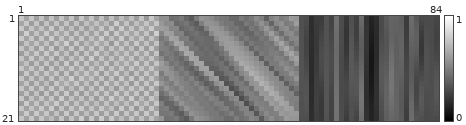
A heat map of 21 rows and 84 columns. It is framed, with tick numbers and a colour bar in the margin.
It is made of 1 by 3 panels. Panel 1,1: high, checkered. Panel 1,2: middling, slanting down to the right. Panel 1,3: low, streaked downward.
